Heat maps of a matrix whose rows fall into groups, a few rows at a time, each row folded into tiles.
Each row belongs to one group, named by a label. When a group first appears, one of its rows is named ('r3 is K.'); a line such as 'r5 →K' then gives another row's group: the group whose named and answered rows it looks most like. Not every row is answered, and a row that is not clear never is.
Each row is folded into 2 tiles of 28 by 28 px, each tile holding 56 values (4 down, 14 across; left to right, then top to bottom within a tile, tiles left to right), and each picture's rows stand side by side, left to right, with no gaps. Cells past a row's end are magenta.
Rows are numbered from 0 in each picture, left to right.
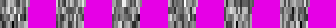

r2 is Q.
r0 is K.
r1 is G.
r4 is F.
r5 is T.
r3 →T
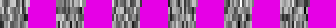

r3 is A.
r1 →T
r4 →T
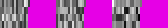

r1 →A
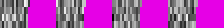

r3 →K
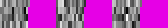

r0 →T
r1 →A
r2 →Q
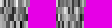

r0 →T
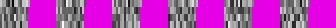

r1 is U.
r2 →G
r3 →A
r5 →A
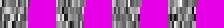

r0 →F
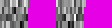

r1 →K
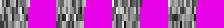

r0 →G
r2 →F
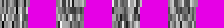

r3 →A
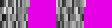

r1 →G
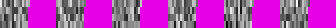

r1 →A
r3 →A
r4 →G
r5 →Q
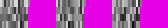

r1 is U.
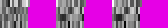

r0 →G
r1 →Q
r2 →Q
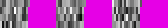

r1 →K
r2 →U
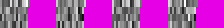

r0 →G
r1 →T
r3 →Q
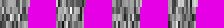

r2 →T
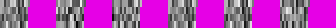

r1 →Q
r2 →A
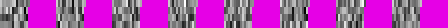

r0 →Q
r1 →U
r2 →K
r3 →K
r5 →T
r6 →F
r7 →G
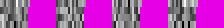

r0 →T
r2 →U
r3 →T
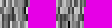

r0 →T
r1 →Q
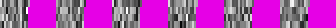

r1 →F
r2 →F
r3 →K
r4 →A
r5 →Q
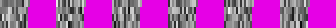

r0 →F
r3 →A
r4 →A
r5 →T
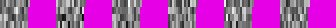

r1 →Q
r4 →F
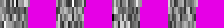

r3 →G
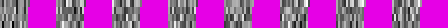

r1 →U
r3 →U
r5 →F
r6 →G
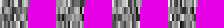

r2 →K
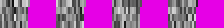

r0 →G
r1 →K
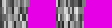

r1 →F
